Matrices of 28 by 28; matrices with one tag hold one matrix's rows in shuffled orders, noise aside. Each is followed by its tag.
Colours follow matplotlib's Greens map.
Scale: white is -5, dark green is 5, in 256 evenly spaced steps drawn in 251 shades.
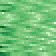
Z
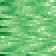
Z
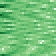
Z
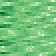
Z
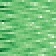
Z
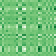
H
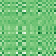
H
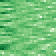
Z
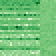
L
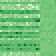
L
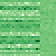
L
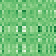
H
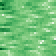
Z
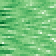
Z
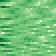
Z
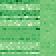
L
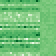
L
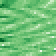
Z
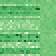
L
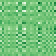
H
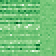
L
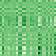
H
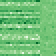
L
